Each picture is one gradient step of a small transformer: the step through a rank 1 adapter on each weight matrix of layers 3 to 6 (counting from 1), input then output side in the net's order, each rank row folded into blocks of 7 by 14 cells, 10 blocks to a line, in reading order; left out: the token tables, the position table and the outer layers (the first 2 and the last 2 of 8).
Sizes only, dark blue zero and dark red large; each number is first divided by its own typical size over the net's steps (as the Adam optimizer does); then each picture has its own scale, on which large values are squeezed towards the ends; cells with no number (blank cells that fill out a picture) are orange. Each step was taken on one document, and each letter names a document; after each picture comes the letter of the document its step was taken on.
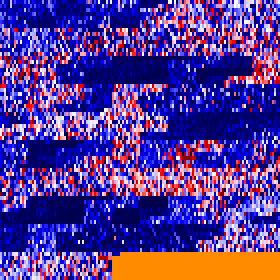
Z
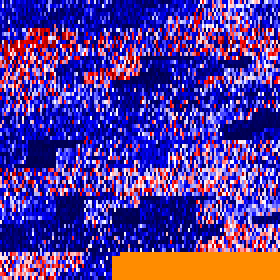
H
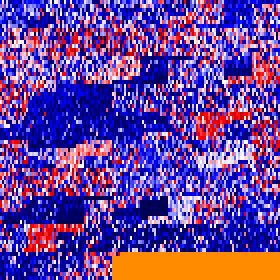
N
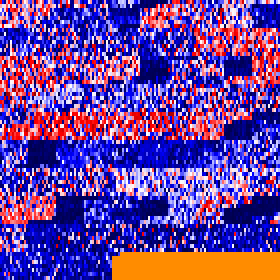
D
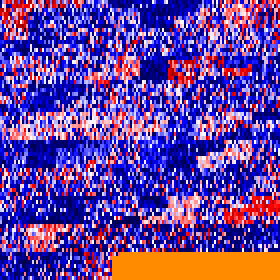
N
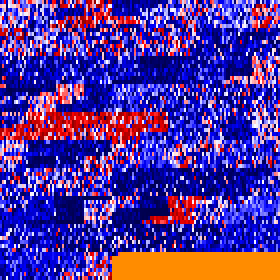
N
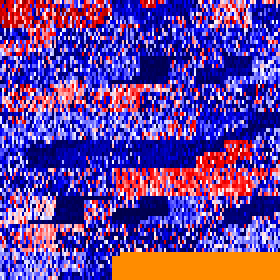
D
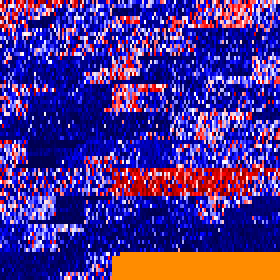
Z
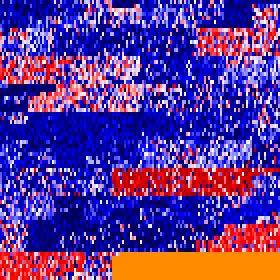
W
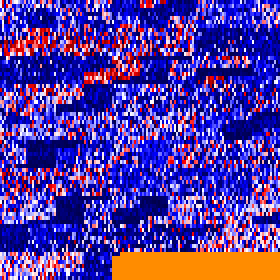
H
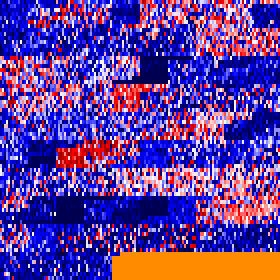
D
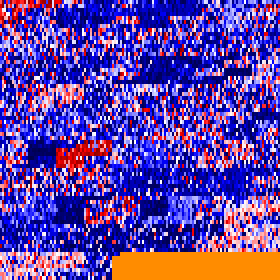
H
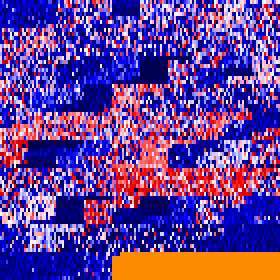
D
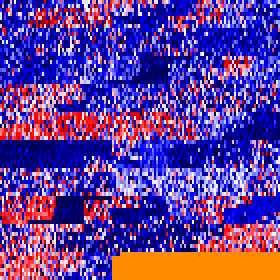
D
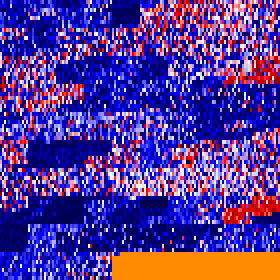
Z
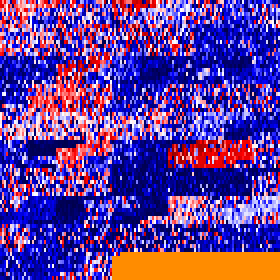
W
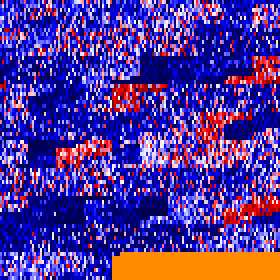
H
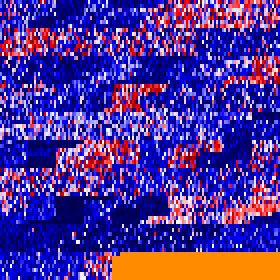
Z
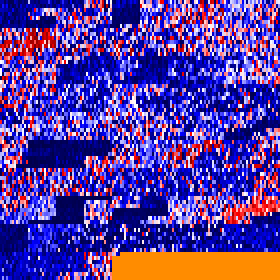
Z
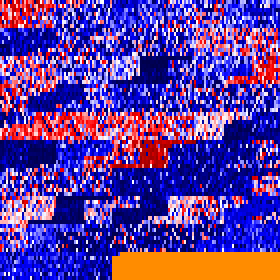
D
